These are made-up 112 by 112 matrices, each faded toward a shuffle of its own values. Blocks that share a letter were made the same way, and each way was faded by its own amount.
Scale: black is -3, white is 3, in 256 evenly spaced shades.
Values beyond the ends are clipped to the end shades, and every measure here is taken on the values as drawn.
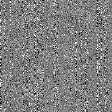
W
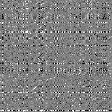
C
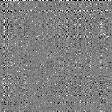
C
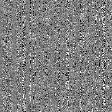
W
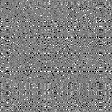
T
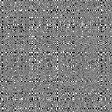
C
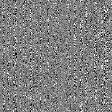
W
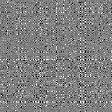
C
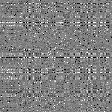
T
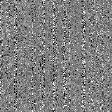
W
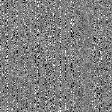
W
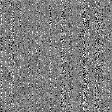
W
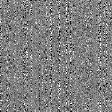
W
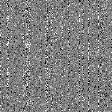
W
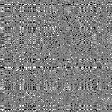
T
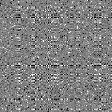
T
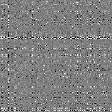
C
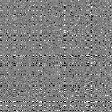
C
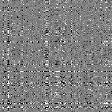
C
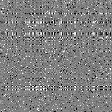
T
